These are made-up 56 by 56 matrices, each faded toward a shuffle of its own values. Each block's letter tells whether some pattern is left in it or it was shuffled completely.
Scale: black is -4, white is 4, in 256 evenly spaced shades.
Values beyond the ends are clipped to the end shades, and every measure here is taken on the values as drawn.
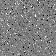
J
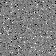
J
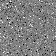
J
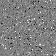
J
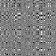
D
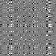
D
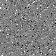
J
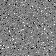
J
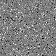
J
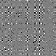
D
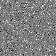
J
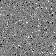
J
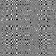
D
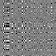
D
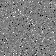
J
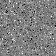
J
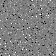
J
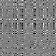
D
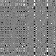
D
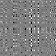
D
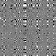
D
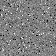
J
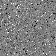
J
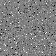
J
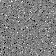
J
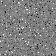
J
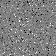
J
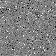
J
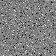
J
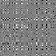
D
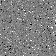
J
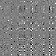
D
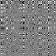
D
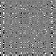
D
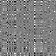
D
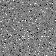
J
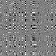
D
